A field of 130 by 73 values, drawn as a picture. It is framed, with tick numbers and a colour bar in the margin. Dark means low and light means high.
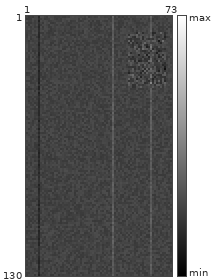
There is no overall slope. The top right is the roughest part. Columns 7, 44 and 63 stand out from the rest. An odd patch, rougher than its surroundings, sits in the top right.
